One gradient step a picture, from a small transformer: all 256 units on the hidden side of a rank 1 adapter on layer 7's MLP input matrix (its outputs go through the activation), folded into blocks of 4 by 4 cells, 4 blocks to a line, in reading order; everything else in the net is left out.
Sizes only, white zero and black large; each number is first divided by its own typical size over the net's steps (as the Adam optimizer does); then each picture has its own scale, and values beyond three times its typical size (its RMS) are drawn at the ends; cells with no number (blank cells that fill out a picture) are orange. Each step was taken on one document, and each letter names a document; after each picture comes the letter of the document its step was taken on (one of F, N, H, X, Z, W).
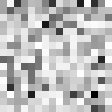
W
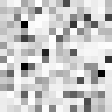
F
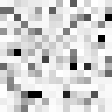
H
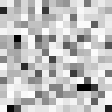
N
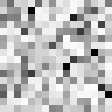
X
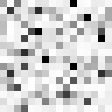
H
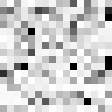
H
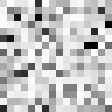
W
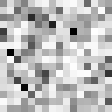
W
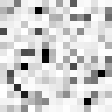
H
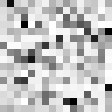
X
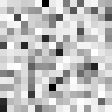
W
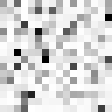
H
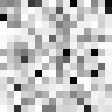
X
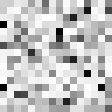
X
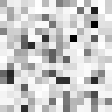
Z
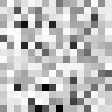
N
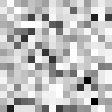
N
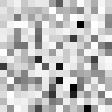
N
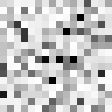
X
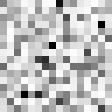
X
